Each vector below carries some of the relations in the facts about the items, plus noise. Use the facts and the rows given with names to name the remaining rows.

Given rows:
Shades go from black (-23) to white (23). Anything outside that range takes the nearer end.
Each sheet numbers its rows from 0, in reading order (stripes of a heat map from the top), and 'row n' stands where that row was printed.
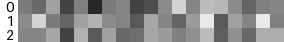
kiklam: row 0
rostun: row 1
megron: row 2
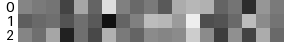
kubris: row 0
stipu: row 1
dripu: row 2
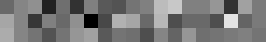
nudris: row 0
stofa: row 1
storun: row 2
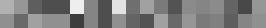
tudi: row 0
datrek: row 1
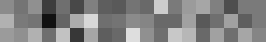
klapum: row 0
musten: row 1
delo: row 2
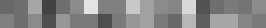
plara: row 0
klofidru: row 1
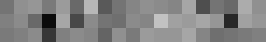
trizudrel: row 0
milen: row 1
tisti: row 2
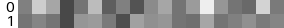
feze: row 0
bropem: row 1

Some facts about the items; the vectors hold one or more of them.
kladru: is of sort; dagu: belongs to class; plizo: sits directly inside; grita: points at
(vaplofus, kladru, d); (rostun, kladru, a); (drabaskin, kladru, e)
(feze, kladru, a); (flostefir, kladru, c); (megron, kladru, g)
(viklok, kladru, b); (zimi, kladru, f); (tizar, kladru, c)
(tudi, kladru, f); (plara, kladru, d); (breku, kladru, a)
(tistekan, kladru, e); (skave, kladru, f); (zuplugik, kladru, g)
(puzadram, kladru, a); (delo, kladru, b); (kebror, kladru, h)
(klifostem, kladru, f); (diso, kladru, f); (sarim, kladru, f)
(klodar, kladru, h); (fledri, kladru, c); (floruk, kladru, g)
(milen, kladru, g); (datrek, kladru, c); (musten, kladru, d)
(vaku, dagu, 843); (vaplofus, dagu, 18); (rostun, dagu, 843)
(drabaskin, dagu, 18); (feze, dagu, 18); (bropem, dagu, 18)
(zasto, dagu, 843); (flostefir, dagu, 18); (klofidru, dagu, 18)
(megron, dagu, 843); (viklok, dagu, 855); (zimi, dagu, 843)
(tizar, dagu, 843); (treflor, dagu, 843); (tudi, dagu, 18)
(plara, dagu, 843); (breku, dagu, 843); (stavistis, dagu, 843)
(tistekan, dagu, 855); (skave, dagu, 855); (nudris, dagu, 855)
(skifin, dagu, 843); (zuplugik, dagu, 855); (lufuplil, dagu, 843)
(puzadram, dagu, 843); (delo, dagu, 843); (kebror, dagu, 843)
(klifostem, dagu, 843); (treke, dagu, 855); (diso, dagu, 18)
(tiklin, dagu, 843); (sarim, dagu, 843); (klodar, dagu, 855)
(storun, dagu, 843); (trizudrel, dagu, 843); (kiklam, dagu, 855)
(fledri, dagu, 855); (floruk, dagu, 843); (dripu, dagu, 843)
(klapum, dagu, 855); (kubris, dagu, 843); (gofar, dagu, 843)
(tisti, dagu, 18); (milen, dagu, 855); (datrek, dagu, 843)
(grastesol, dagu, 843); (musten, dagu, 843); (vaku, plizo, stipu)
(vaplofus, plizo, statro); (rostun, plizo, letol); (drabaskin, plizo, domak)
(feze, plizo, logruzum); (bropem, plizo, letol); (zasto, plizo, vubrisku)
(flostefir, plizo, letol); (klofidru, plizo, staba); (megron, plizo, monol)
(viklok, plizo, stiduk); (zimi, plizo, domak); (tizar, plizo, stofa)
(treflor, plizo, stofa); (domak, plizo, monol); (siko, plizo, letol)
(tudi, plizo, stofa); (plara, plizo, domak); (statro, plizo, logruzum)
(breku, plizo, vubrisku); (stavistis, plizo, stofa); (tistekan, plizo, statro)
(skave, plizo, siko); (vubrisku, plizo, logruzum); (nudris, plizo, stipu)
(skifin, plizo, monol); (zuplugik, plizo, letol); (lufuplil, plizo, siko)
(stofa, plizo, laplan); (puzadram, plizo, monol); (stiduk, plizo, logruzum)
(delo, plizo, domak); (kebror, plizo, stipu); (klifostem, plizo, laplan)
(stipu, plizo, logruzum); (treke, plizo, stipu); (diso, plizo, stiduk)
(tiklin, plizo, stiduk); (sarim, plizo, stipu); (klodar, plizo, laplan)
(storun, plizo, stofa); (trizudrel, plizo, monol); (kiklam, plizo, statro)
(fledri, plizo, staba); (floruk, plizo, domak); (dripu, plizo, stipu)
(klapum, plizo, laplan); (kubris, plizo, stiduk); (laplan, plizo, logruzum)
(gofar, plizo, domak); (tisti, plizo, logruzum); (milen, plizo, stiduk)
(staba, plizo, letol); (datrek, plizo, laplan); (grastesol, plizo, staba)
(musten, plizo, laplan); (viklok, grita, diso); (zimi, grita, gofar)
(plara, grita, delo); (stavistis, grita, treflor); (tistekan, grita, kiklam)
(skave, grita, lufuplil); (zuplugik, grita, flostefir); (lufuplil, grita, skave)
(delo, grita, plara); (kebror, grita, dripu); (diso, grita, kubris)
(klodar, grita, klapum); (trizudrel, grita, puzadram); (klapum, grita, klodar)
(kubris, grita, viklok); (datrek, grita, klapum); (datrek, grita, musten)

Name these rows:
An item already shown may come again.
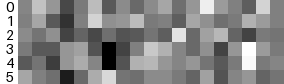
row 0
feze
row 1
lufuplil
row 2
klapum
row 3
staba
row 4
letol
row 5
musten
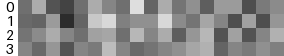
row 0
skave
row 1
vaplofus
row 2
zimi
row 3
zasto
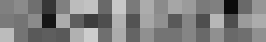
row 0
diso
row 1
flostefir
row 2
klifostem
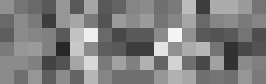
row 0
grastesol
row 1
bropem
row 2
kebror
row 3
klodar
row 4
sarim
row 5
zasto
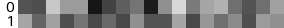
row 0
tistekan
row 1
tizar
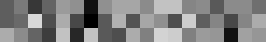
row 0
stiduk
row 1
drabaskin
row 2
viklok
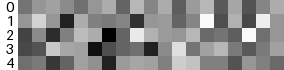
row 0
zimi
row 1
puzadram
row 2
siko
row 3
tistekan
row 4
stiduk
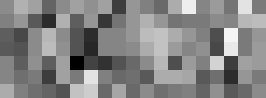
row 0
breku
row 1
zuplugik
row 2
statro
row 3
statro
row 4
fledri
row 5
kubris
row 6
klifostem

